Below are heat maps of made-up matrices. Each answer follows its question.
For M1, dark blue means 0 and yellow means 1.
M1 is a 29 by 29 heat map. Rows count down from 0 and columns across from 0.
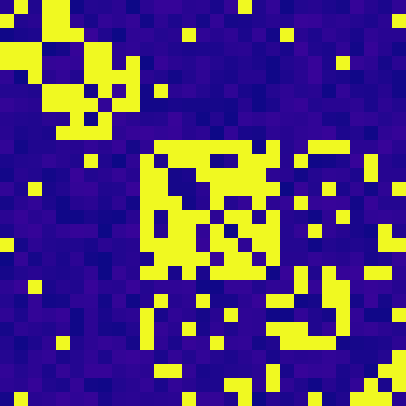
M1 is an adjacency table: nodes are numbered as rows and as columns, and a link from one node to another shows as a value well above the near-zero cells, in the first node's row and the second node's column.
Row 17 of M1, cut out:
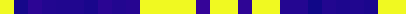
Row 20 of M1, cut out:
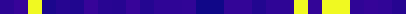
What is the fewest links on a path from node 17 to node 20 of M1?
3
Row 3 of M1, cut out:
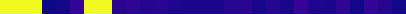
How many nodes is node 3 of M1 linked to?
5
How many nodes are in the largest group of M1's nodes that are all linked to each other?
6
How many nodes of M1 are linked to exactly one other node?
1
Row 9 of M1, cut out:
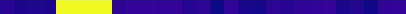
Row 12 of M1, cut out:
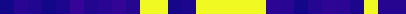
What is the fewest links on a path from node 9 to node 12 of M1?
3
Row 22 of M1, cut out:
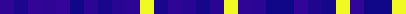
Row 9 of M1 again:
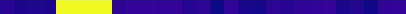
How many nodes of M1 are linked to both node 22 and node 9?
0
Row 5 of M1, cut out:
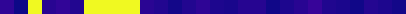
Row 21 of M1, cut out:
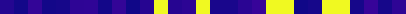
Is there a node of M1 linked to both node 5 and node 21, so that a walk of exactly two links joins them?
no
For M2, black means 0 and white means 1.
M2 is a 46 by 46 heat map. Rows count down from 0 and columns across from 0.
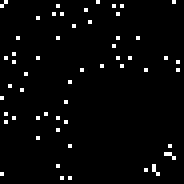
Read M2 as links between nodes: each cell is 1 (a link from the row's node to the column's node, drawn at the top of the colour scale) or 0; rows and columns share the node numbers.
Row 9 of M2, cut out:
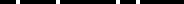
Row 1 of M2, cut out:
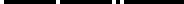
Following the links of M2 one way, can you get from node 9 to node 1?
yes
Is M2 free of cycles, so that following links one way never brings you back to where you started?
no
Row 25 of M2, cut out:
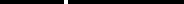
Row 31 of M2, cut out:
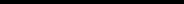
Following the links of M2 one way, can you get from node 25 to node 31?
no
